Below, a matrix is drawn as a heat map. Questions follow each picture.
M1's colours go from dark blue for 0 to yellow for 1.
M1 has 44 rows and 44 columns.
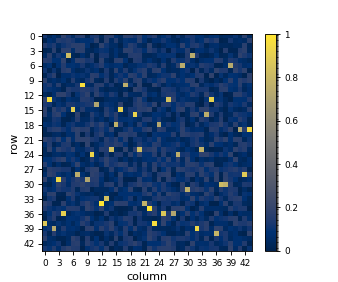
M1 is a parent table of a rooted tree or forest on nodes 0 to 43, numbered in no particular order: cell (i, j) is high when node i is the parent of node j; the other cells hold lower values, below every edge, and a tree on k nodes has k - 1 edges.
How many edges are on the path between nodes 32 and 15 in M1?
3
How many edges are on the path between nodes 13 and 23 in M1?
2
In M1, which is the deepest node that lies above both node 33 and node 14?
23
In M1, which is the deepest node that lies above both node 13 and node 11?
23
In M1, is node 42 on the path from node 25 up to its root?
no
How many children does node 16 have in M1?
2
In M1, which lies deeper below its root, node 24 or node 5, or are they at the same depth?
node 5
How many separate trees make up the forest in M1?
2
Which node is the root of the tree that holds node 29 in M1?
18
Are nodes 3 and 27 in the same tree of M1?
no
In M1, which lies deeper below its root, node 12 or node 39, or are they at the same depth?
node 12
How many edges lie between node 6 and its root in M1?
2
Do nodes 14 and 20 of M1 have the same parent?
yes
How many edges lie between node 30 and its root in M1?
4
